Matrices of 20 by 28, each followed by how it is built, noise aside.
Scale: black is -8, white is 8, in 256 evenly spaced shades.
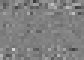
uneven rows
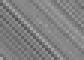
Toeplitz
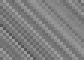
Toeplitz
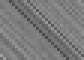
Toeplitz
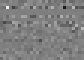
uneven rows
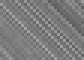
Toeplitz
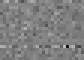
uneven rows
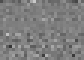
uneven rows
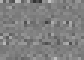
uneven rows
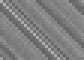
Toeplitz
